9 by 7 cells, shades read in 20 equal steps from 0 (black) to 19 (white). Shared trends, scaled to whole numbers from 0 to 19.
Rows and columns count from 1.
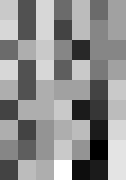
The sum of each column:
101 76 124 104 86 50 125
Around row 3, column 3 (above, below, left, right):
16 16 13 10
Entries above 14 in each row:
2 2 1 3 1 1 1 2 2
